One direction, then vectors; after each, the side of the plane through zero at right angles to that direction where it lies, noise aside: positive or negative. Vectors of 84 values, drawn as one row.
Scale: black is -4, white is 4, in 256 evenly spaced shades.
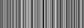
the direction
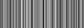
positive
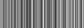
negative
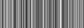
negative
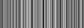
positive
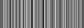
positive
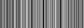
positive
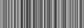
negative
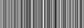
negative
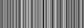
positive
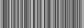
negative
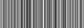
negative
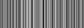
positive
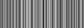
positive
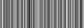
negative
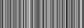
positive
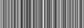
negative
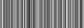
negative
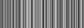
positive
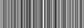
negative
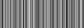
positive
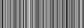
positive
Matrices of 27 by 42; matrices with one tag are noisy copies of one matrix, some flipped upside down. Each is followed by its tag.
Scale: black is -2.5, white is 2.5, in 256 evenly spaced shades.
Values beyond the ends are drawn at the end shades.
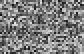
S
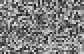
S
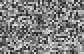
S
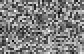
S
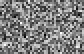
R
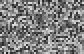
S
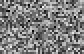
S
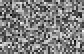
R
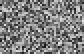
R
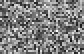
S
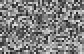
S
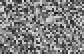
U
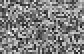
S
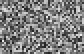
R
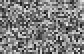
S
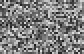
S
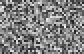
U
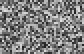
R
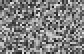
U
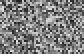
U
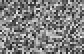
U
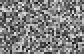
R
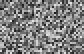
U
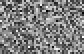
U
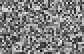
R
